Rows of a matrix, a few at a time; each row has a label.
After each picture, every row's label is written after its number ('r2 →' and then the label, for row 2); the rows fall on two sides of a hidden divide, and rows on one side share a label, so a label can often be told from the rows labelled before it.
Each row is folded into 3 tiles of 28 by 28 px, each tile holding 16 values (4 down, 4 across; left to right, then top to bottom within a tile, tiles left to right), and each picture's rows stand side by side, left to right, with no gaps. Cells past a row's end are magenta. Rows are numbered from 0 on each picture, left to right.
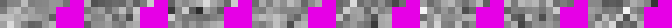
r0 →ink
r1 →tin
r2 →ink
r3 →ink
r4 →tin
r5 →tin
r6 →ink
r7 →tin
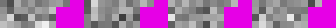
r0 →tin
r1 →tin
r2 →ink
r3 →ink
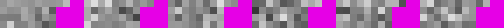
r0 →ink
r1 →ink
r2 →tin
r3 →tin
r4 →ink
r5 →ink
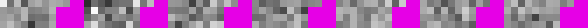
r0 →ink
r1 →tin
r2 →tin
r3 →tin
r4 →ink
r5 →tin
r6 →ink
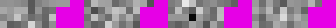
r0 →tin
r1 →tin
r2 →tin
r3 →tin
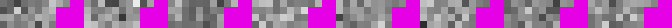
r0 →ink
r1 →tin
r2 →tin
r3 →ink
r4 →tin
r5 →ink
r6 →tin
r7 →tin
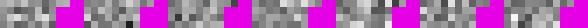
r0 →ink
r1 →ink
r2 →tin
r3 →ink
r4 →ink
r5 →tin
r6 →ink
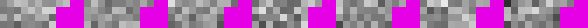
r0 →ink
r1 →tin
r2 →ink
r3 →tin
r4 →ink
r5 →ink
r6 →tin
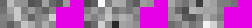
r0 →tin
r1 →tin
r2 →tin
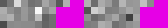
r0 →tin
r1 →tin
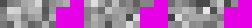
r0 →tin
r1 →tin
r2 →tin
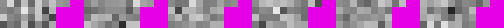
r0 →ink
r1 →ink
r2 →ink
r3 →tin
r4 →tin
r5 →ink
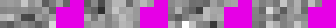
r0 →ink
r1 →ink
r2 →tin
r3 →tin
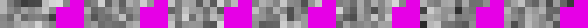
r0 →tin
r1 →tin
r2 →ink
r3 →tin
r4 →ink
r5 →ink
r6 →tin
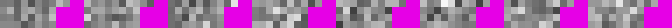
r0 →tin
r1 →tin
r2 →tin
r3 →ink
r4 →tin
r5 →ink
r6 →tin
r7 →ink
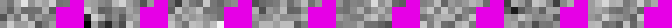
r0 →ink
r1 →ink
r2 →tin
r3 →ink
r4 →ink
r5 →tin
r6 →ink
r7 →ink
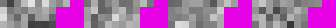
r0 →ink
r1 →tin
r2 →ink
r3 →ink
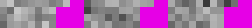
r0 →ink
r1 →ink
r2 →tin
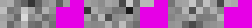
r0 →tin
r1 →tin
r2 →ink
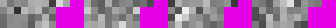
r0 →tin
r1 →tin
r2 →ink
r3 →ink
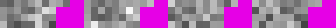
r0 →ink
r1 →ink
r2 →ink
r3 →tin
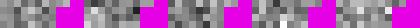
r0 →tin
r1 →tin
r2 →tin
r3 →tin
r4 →ink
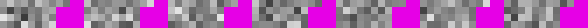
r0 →ink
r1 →ink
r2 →tin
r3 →tin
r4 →tin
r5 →ink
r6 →ink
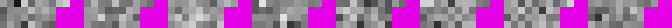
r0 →ink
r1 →ink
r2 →ink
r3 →ink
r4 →tin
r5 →ink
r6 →ink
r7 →ink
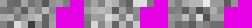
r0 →ink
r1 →ink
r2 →ink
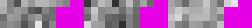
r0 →ink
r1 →tin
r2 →ink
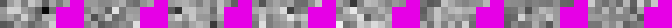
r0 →tin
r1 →ink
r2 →ink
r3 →ink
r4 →ink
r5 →ink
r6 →ink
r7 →ink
